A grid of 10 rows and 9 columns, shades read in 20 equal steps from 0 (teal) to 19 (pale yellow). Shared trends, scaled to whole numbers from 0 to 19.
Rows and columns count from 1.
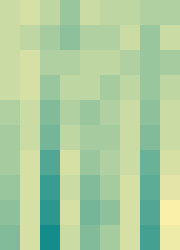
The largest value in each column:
15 16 14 16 15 14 16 13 19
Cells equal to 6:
1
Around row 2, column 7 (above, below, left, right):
14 13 13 11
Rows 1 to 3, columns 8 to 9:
13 13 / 11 15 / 11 12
